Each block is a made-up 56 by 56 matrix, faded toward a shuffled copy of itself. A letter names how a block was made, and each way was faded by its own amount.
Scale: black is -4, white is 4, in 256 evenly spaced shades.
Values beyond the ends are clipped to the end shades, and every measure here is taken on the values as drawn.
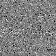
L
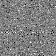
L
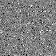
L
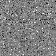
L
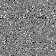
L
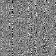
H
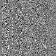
H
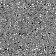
L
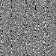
H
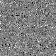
L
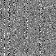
H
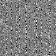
H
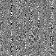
H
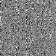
H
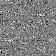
L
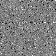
L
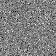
L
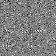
L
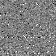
L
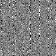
H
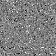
L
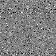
L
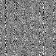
H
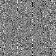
H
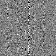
H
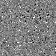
L
